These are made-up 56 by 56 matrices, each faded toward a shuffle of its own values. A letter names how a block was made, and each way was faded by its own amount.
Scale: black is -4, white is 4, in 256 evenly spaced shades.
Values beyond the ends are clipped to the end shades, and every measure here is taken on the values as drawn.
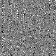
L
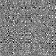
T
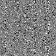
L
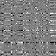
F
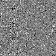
L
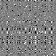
F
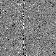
L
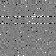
F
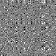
T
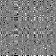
F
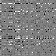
F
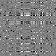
F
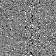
L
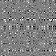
F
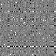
F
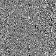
L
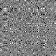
T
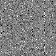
L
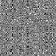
T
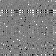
F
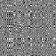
F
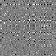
F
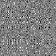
T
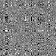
T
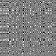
F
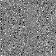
L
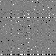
F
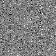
L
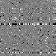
F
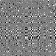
F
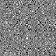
T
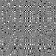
F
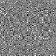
T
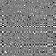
F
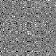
T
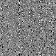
L
